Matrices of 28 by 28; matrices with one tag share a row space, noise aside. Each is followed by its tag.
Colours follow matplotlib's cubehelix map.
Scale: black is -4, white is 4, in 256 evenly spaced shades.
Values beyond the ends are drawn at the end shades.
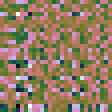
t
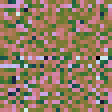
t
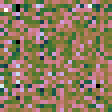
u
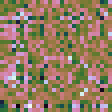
t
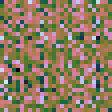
u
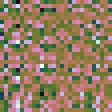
u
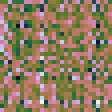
u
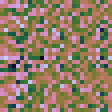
t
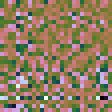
t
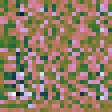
t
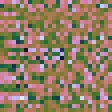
t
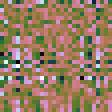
u
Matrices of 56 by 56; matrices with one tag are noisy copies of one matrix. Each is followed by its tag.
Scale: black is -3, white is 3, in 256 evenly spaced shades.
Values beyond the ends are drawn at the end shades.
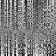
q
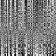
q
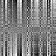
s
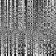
q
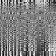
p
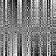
s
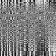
p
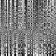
q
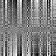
s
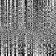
q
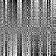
s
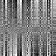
s
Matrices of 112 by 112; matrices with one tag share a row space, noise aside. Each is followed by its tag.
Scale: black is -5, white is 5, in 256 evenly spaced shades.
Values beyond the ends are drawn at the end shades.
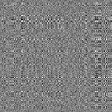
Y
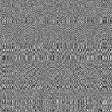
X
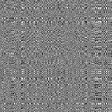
Y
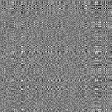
Y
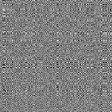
X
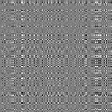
Y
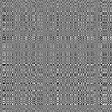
X
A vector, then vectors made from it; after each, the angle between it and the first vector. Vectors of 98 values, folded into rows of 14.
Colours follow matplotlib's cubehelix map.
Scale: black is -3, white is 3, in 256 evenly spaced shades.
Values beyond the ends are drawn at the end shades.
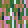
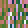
partly aligned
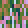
nearly parallel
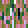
nearly parallel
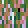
partly aligned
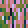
nearly opposite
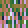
nearly parallel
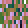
partly aligned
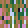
nearly parallel
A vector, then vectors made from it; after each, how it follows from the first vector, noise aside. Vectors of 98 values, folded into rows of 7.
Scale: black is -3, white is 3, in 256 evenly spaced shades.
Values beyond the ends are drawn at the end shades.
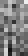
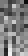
negated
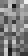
copied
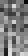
negated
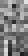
copied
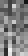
negated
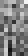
copied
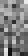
copied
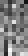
negated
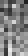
negated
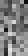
negated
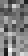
negated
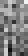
copied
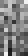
copied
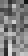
negated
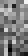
copied
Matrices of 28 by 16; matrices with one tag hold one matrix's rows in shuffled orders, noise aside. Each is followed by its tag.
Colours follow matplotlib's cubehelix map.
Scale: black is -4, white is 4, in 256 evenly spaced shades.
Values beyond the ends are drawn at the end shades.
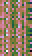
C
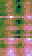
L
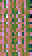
C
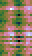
L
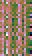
C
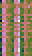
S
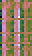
S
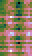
L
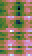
L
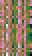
C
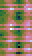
L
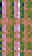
S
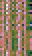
C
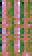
S
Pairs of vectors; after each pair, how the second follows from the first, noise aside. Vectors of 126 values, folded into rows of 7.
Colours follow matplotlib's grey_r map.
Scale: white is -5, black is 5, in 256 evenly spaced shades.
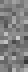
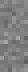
shrunk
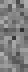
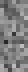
reversed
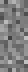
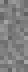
shrunk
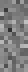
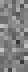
reversed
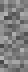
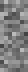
copied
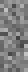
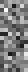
scaled up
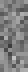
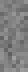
shrunk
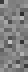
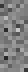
reversed
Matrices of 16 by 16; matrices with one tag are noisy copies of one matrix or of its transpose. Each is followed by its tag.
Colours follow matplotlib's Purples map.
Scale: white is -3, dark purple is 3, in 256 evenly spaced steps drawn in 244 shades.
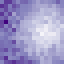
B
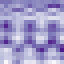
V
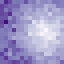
B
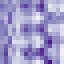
V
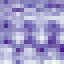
V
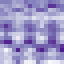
V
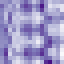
V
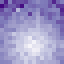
B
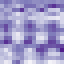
V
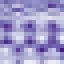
V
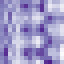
V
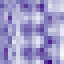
V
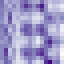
V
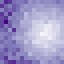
B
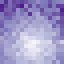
B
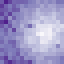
B
